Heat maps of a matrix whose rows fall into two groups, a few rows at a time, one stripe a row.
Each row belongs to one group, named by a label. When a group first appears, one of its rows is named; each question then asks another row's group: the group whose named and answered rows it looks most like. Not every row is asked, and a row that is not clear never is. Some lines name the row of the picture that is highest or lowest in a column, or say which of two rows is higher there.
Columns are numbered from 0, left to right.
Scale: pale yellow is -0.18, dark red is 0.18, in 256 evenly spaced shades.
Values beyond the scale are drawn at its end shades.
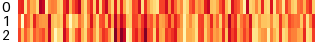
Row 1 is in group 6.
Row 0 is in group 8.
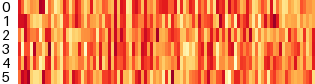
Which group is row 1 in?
8
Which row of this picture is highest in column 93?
3
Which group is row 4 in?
6
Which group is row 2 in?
6
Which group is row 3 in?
6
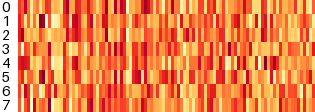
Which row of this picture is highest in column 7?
1
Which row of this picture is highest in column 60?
4
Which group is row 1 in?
8
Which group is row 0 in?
6
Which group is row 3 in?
6
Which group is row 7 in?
6
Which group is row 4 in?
8
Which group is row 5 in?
8
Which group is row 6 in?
6
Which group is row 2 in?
8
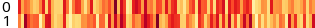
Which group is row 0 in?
8
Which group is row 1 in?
6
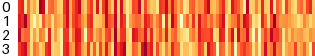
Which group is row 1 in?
8
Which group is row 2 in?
8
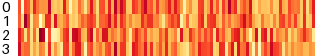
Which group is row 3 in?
8
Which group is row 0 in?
6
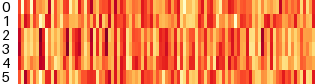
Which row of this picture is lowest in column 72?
1
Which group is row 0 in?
6
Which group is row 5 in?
6
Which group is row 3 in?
8
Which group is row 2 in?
8
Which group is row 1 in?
6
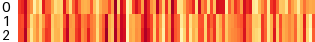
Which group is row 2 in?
6
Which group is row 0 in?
8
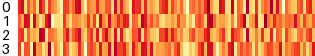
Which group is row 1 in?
6
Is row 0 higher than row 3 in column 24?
No
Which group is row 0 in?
8
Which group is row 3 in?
6
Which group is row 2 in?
8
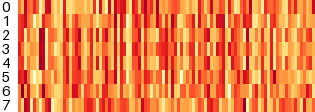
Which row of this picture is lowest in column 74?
3
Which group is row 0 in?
6
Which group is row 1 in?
8
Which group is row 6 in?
8
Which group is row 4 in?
8
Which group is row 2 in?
8
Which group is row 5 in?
8
